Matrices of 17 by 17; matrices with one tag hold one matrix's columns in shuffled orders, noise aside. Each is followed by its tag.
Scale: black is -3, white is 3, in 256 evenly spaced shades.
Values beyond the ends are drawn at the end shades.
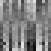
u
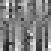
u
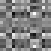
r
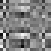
r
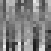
u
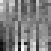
u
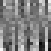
u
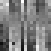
u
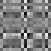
r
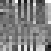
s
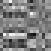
r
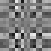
r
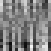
u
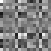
r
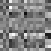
r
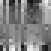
s
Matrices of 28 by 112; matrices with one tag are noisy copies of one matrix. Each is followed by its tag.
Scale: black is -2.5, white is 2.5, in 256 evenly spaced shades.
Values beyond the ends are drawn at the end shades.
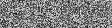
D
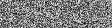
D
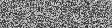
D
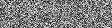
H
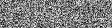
D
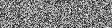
H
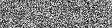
D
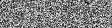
D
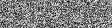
D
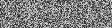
H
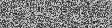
D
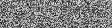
D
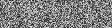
H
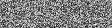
D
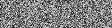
H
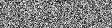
H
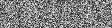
H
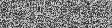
D
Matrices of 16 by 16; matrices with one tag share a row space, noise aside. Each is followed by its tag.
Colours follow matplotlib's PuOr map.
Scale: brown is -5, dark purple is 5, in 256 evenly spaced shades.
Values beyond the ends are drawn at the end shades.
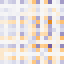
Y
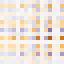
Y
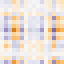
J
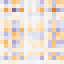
J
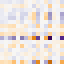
Y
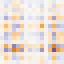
J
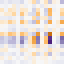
Y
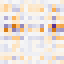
J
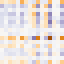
Y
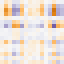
J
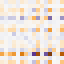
Y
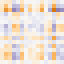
J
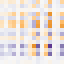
Y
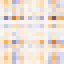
J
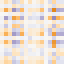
J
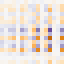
Y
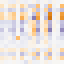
Y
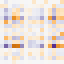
J
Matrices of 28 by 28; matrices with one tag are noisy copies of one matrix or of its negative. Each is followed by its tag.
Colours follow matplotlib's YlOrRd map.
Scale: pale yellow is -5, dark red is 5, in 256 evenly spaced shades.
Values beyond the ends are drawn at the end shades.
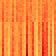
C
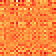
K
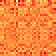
K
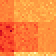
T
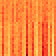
C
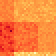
T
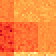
T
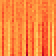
C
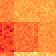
T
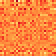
K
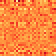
K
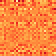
K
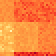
T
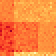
T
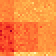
T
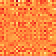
K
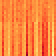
C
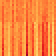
C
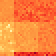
T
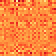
K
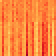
C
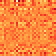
K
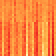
C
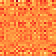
K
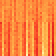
C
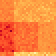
T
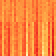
C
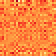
K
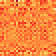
K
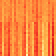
C
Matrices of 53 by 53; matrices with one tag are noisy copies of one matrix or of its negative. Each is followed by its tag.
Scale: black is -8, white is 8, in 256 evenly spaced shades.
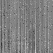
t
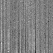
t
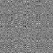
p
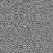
p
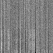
t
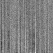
t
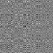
p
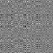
p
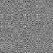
p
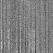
t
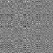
p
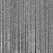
t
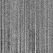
t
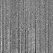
t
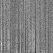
t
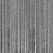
t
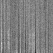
t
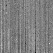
t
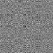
p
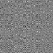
p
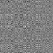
p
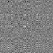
p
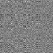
p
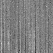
t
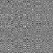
p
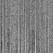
t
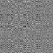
p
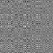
p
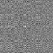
p
